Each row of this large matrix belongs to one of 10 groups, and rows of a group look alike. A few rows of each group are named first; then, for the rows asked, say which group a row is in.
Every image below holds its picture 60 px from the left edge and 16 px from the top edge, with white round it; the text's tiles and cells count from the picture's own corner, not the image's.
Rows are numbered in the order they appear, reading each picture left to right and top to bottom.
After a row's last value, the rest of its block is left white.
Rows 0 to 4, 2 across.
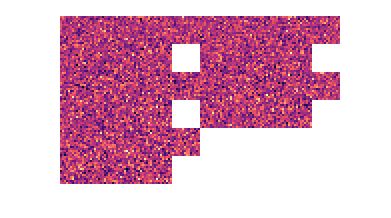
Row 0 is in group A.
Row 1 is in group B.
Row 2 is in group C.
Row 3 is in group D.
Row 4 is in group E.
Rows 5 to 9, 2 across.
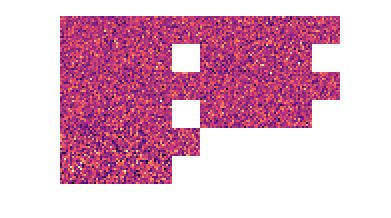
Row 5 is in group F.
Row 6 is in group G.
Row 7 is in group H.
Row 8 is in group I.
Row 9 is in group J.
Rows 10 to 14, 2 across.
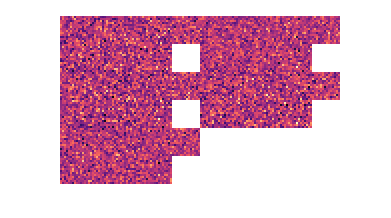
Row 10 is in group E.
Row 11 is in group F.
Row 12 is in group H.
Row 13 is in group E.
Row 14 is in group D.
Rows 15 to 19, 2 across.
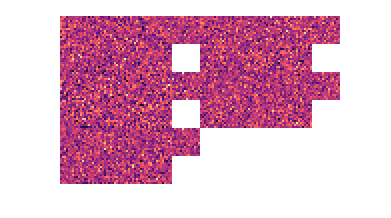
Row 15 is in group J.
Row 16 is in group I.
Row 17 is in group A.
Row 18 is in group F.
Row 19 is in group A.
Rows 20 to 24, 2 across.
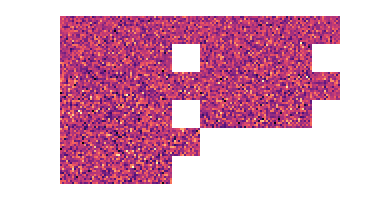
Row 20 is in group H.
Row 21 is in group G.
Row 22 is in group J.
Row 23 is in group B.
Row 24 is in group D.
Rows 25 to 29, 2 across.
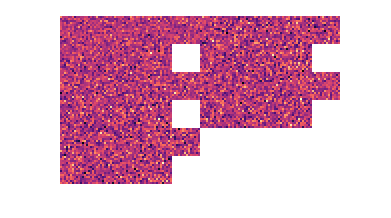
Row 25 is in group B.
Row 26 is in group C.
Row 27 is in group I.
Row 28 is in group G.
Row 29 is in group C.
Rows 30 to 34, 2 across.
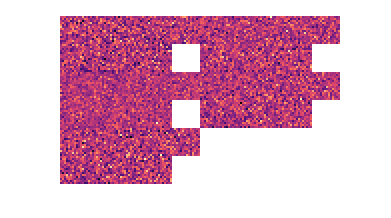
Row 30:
H
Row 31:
I
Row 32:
F
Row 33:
G
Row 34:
G
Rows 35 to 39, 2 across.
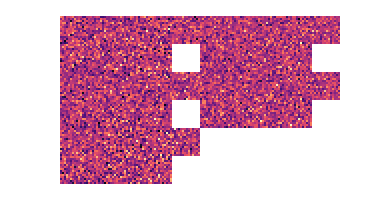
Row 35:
E
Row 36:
G
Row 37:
B
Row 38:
G
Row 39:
G
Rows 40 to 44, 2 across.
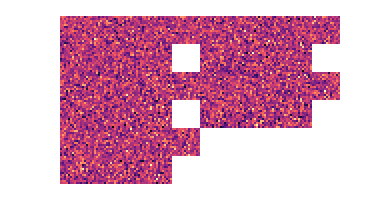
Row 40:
D
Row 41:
H
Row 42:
C
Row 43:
B
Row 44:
I
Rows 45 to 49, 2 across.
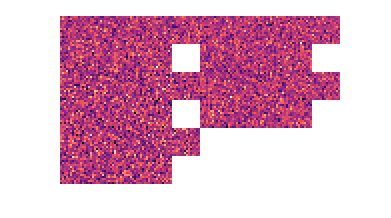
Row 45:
F
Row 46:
G
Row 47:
C
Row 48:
J
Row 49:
H
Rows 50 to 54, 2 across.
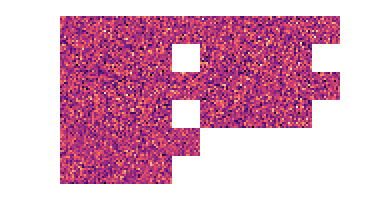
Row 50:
A
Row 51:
G
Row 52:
D
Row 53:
C
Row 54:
J
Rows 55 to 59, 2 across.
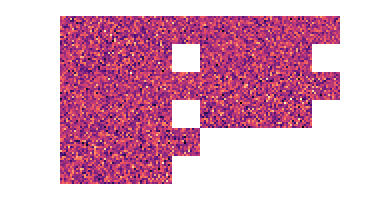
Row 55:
H
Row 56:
D
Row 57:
I
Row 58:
G
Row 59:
C
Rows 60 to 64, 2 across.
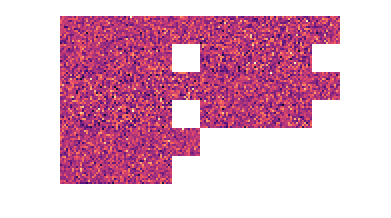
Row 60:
I
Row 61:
B
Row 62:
H
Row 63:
I
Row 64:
A
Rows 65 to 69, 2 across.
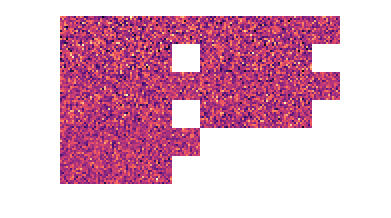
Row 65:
D
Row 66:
H
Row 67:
J
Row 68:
G
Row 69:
F
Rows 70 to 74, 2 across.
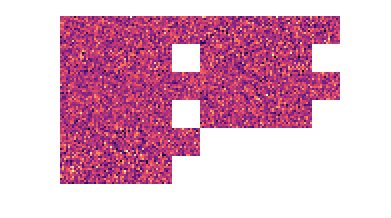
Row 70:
I
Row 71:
C
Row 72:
F
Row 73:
D
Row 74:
J
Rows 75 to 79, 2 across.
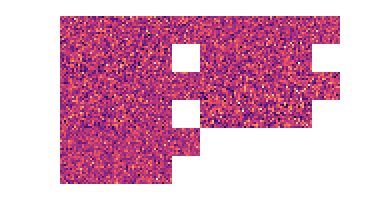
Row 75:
B
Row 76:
G
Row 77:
H
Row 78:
E
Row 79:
F
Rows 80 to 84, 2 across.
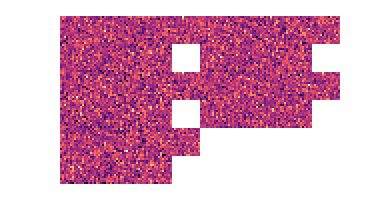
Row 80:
A
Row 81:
J
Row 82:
A
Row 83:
A
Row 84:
J
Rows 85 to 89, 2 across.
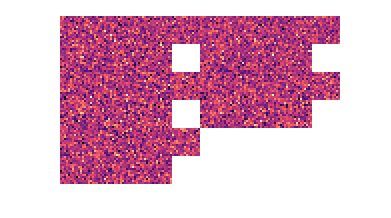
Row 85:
H
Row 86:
H
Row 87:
E
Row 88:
E
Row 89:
D
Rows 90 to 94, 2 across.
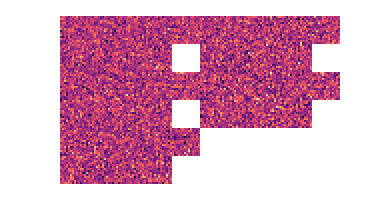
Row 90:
F
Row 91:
G
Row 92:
D
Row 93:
D
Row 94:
C
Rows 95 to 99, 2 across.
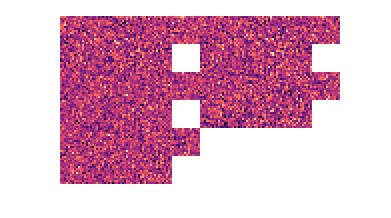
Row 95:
D
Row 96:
D
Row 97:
A
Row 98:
B
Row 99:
C
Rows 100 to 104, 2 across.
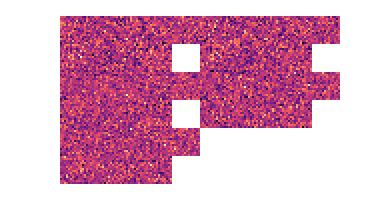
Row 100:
J
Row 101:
J
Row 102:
E
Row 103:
A
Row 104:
I
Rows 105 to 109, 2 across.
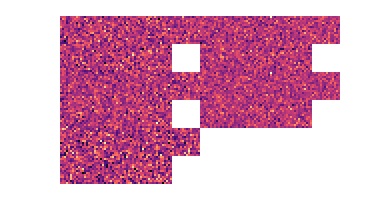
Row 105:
A
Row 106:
I
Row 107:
F
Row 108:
I
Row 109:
C
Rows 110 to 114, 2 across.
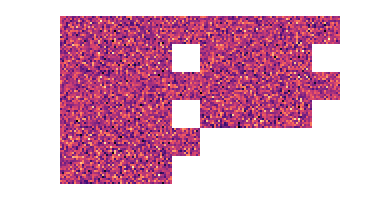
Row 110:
H
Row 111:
C
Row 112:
A
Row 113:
B
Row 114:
H
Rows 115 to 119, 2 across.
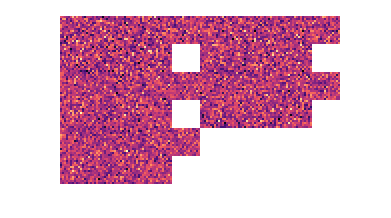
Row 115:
A
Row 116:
H
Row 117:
J
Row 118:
B
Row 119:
J
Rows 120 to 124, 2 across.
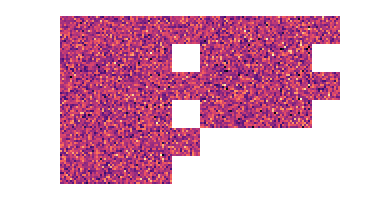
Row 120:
B
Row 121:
A
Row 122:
E
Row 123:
C
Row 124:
G
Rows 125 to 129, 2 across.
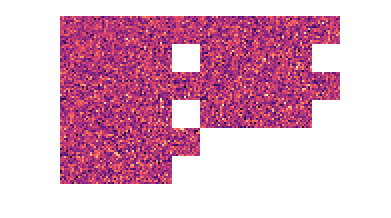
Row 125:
E
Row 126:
F
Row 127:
C
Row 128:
A
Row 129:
D
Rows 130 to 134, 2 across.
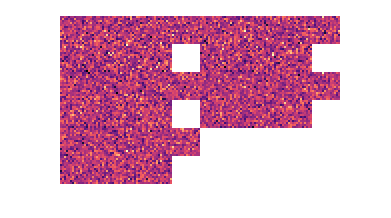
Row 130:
G
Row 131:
A
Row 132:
J
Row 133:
A
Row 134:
D
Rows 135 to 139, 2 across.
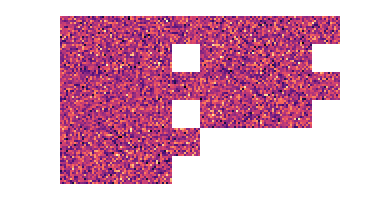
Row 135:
B
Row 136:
H
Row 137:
C
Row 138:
J
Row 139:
D
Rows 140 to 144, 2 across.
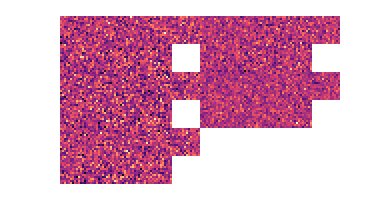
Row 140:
I
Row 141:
G
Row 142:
B
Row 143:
F
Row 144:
B
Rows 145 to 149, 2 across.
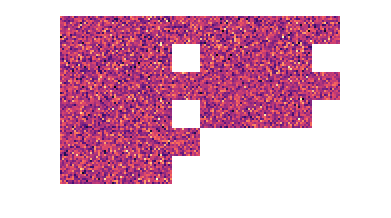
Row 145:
B
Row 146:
C
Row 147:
H
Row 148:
G
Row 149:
E
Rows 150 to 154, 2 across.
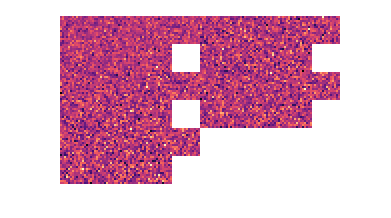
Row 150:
F
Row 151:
A
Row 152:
B
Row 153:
I
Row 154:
I
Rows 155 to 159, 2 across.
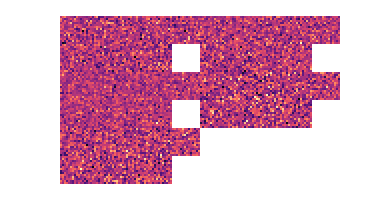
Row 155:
C
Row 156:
G
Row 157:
F
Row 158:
D
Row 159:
E
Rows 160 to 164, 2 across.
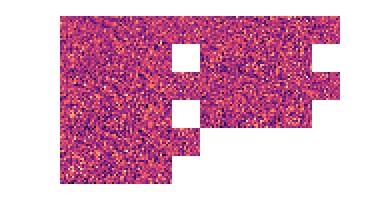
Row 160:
J
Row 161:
B
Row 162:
J
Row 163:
B
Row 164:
J
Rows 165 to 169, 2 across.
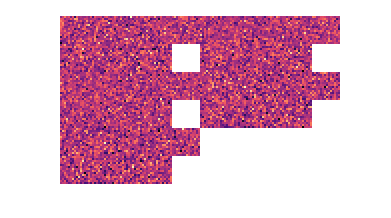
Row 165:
I
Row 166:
F
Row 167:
G
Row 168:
H
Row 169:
A
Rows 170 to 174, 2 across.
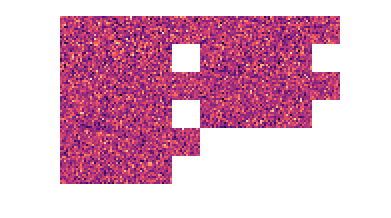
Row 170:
D
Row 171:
B
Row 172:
H
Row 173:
B
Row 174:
A
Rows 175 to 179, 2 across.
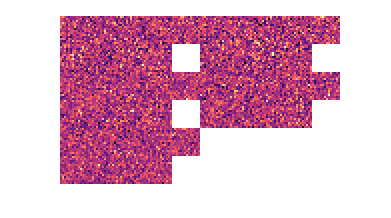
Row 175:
J
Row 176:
D
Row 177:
B
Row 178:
C
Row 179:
H
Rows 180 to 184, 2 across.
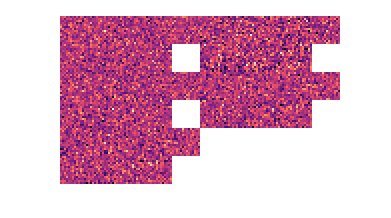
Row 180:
H
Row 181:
B
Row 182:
H
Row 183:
A
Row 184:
A
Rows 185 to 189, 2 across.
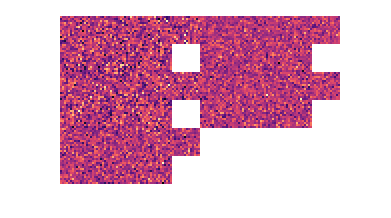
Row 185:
B
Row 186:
F
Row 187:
J
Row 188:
E
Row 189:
C
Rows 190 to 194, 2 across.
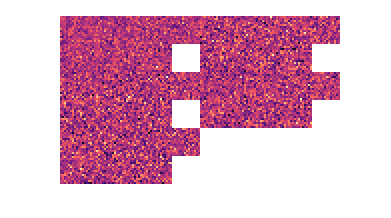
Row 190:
F
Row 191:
I
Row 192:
G
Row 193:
E
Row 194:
H
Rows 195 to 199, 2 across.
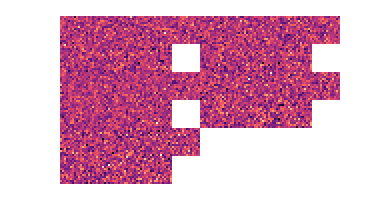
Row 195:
I
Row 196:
B
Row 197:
F
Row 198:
I
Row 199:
G
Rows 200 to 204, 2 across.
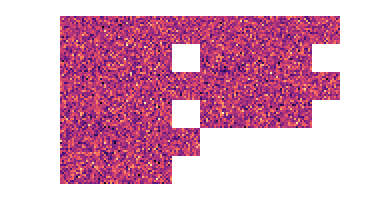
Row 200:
G
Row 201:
B
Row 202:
G
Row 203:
I
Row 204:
F
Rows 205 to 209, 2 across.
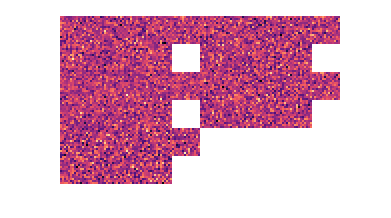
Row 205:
J
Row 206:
D
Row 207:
E
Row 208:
D
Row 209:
C
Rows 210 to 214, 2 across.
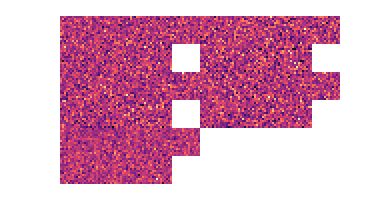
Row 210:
G
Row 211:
I
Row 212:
A
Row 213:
H
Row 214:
F
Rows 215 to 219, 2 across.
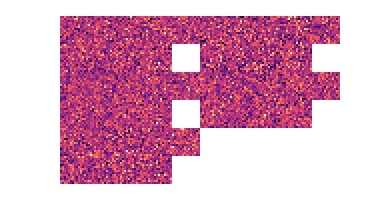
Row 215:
I
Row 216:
B
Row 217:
F
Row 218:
J
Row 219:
D
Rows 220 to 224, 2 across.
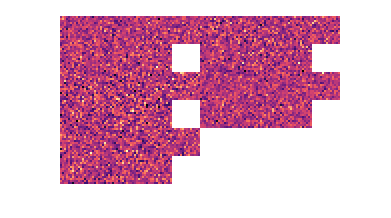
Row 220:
F
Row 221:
H
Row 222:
D
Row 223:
A
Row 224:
J
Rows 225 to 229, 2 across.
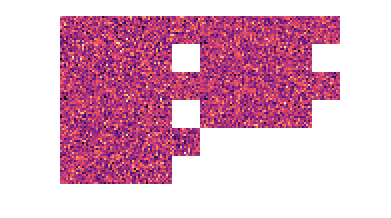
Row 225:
D
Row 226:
E
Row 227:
E
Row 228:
E
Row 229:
C
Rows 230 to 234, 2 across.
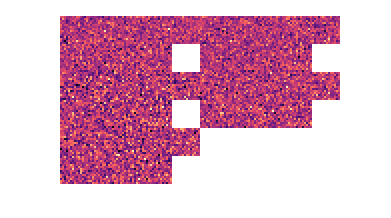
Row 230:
A
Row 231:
C
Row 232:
C
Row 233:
I
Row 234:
D
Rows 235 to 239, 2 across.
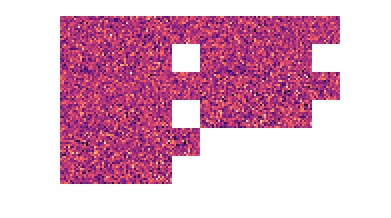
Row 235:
B
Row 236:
H
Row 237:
I
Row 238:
B
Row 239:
C
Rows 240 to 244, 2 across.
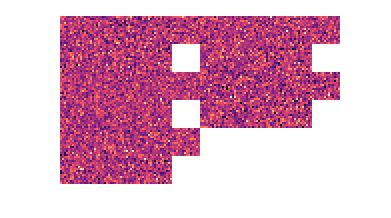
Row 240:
D
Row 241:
I
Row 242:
G
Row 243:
C
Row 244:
E
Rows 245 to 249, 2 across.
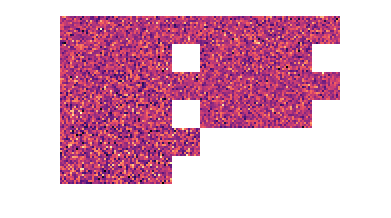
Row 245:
C
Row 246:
D
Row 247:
J
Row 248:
A
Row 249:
H
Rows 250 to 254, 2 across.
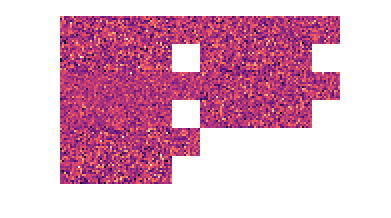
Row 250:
E
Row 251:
H
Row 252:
I
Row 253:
A
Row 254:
B
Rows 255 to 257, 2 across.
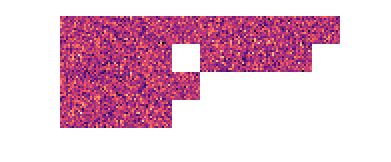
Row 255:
J
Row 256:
H
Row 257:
J
